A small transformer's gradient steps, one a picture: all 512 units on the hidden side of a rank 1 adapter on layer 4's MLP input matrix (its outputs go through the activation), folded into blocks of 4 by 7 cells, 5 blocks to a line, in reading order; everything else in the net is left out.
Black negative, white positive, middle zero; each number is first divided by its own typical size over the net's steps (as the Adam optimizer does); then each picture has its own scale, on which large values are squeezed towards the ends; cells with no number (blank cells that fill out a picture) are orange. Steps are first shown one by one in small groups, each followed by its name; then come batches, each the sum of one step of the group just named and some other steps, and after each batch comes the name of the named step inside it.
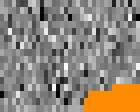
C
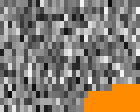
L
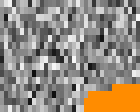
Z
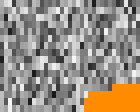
Z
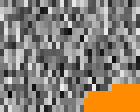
L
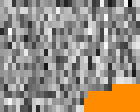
L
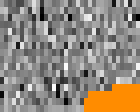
C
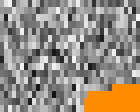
Z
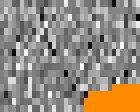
L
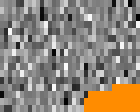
C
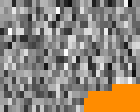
L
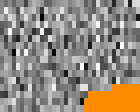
L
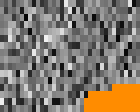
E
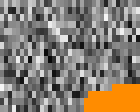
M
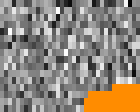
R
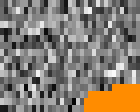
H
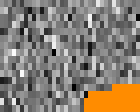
E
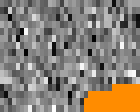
H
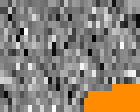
M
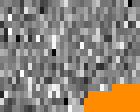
E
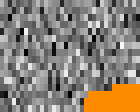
M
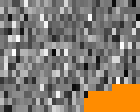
E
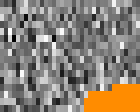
E
